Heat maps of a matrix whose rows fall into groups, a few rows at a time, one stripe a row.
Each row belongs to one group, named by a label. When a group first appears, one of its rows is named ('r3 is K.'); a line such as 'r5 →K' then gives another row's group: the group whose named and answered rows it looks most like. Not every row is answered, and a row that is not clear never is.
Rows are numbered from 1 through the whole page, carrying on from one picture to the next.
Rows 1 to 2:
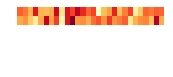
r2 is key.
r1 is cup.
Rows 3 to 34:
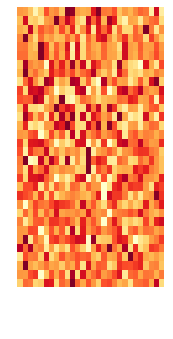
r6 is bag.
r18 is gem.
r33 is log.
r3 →key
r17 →log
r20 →bag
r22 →gem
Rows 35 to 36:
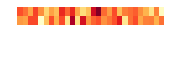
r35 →key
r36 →log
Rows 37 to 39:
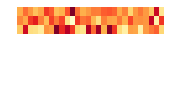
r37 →key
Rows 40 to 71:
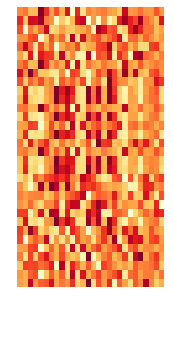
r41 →gem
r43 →log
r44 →bag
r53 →log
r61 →cup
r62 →key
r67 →log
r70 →log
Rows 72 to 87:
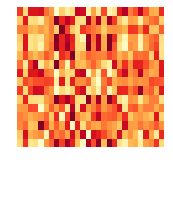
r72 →gem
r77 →key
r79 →gem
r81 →gem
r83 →log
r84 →key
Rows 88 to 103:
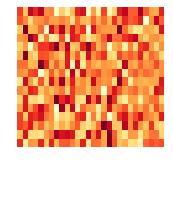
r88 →gem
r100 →gem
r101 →bag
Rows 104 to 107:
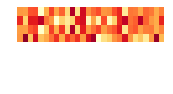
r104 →log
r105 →gem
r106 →log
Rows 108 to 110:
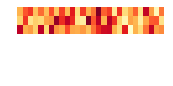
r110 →bag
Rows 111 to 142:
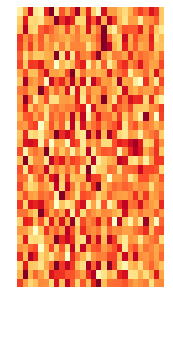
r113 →bag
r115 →bag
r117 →gem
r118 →key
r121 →bag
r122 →cup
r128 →cup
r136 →key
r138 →log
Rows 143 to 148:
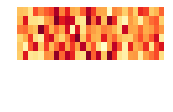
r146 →key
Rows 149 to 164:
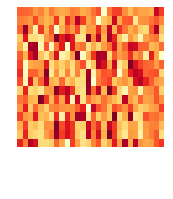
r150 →cup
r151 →bag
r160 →cup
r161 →cup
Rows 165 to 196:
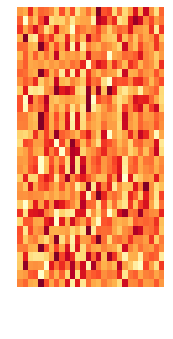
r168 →bag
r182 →log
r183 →log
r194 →cup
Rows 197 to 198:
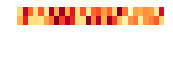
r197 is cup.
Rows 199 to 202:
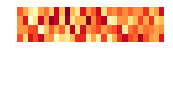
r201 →log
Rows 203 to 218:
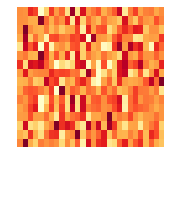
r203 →log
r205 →bag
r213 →log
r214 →log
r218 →bag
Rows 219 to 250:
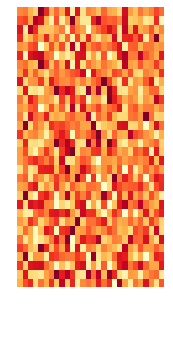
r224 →gem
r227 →bag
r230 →log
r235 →key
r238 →cup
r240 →bag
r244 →key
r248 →gem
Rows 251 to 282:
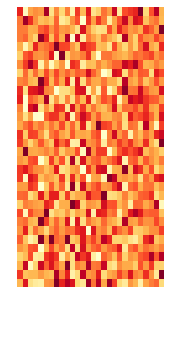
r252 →bag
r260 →gem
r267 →bag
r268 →log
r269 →bag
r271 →log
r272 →bag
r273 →key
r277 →bag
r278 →log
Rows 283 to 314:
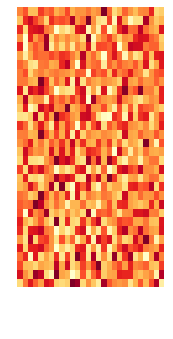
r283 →bag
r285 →gem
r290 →cup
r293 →cup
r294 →bag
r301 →gem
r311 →cup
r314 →key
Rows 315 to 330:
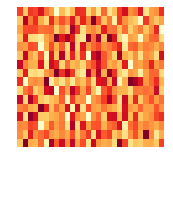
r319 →log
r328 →log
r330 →cup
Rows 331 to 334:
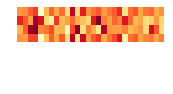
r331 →log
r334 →log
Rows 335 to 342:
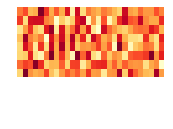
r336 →gem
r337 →key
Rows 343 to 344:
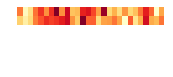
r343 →bag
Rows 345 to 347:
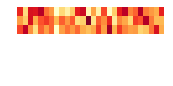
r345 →gem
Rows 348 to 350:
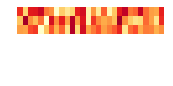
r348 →gem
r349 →cup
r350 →log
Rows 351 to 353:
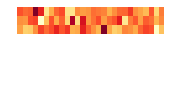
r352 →log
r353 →bag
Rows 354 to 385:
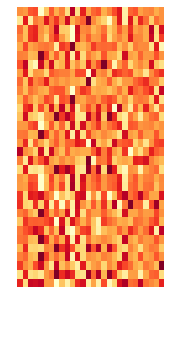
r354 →log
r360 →bag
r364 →key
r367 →log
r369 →cup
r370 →bag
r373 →log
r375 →gem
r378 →key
